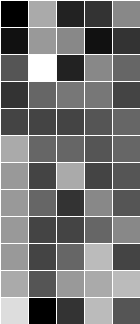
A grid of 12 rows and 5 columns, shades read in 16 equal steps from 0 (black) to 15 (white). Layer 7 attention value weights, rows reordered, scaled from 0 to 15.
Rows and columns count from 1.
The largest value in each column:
13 15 10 11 11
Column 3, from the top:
2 8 2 7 4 6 10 3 4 6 9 3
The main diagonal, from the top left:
0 9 2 7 6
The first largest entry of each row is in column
2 2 2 3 5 1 3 1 1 4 5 1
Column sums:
82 73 64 79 71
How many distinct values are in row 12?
5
